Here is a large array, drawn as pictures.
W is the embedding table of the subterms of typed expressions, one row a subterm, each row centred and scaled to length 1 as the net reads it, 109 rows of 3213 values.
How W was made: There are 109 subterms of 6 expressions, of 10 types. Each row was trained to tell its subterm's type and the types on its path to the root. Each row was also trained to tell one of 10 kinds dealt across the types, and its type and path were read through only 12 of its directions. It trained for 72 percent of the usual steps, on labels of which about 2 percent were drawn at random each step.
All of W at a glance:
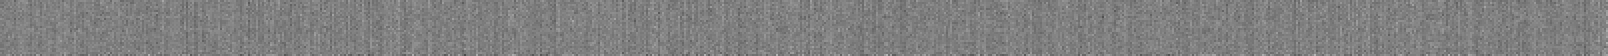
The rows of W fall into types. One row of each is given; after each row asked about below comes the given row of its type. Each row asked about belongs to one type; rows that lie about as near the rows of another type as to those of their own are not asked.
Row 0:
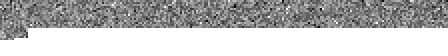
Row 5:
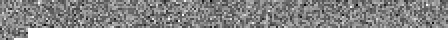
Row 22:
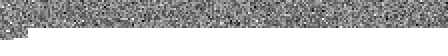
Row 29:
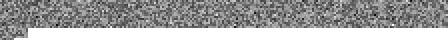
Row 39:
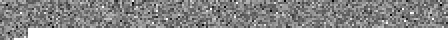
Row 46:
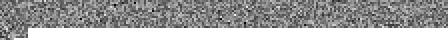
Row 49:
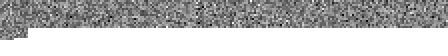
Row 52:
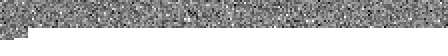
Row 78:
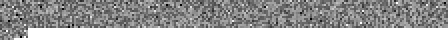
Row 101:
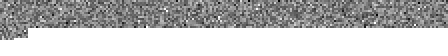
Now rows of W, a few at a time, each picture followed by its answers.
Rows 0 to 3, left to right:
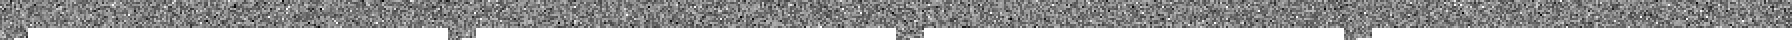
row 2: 0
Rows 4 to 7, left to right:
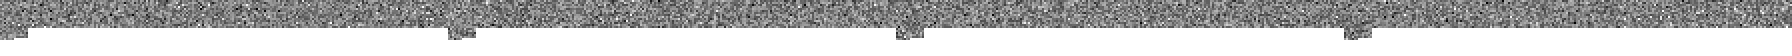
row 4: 46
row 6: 46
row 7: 22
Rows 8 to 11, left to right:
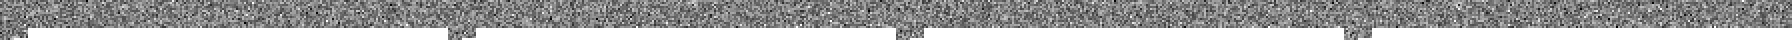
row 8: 78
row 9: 39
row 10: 101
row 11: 0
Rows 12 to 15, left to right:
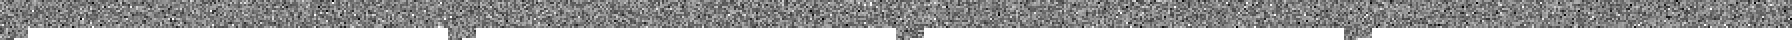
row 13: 39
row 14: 46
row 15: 52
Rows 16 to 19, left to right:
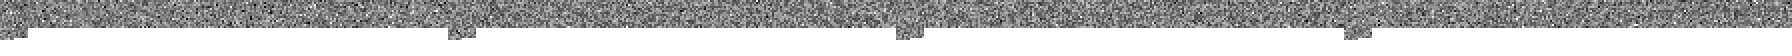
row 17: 29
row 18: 0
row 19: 0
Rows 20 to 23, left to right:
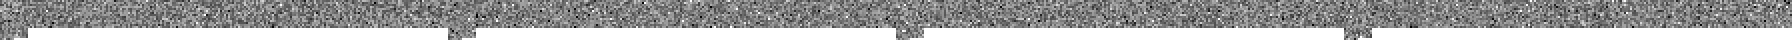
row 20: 5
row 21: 39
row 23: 5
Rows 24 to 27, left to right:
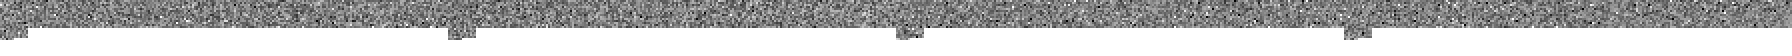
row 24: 101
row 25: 49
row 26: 29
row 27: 5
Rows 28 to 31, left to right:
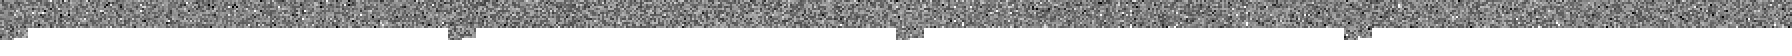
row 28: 29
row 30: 101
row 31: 39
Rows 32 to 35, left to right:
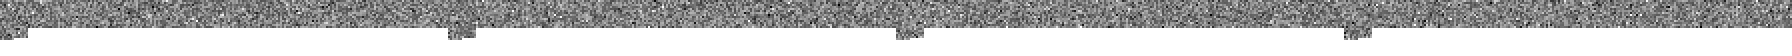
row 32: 52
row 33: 78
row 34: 22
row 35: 22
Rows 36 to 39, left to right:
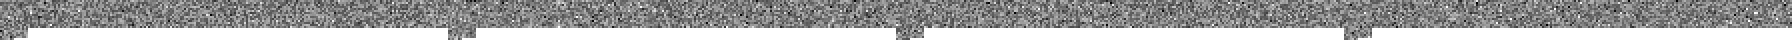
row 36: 29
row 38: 52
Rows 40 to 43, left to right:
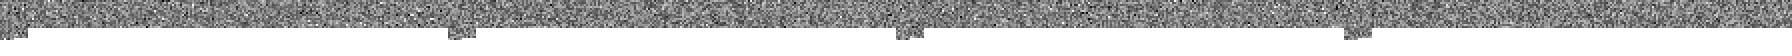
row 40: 101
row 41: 49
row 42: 78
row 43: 22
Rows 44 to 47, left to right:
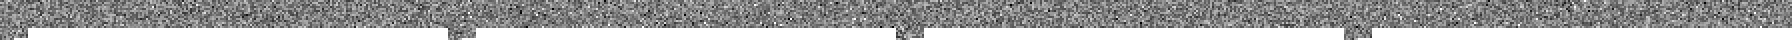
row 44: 101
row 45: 22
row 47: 101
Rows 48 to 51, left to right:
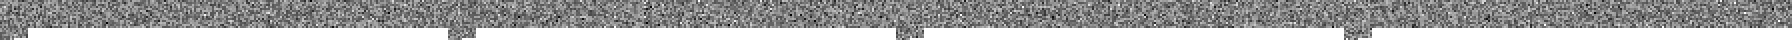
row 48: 101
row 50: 49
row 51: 0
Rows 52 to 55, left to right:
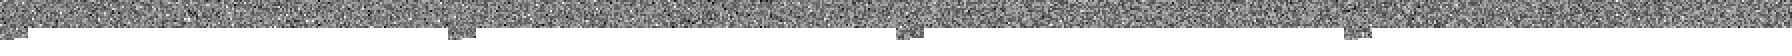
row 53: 5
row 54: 46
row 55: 49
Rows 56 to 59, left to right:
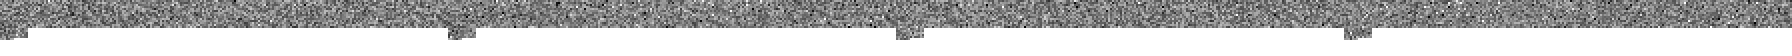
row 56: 22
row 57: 22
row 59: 22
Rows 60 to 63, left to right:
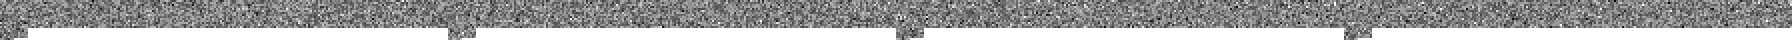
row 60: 22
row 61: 39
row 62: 49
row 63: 52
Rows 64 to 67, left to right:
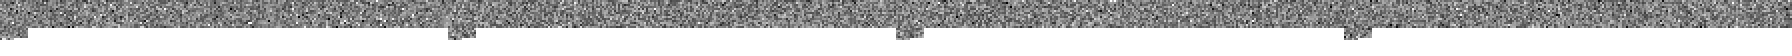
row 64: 5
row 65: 101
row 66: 22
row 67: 52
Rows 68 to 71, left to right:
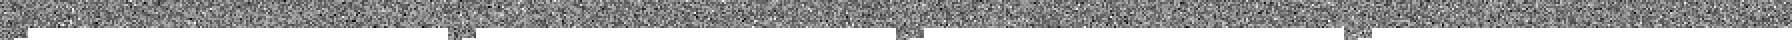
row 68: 78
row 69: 0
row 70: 5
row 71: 39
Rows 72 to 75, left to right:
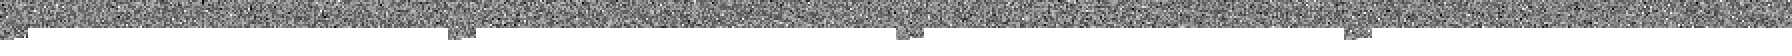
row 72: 46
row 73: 101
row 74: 39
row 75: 29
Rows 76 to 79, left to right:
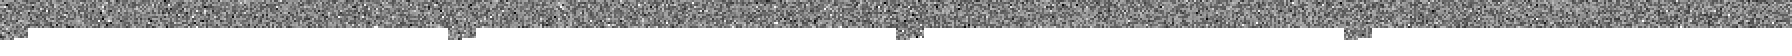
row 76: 39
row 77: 0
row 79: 49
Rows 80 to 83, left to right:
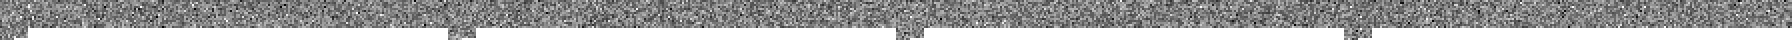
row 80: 52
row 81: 5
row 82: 0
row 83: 29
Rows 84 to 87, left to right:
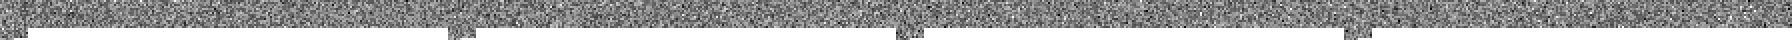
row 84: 49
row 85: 5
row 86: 101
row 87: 101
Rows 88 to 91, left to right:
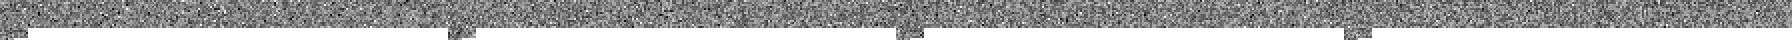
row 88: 49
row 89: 52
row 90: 46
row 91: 5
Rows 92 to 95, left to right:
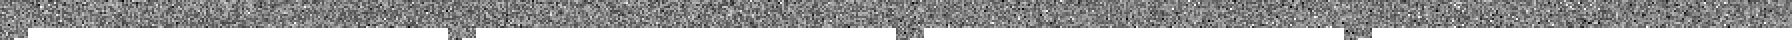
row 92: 0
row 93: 39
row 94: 5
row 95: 5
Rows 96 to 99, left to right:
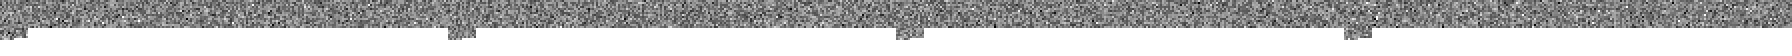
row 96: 5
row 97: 101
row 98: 29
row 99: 46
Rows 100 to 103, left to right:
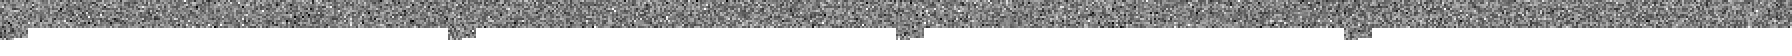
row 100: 22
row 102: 0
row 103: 46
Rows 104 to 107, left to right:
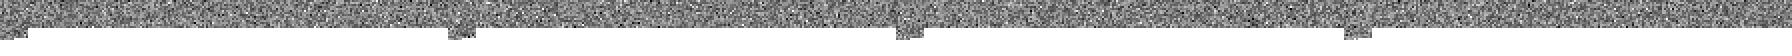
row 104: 78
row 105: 78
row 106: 0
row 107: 0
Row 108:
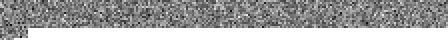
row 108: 49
